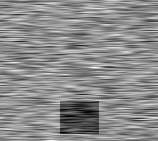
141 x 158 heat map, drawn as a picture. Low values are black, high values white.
Odd patch: lower, in the bottom middle. Ninth with the lowest average: bottom middle. Grain: streaks across. Slope: none.
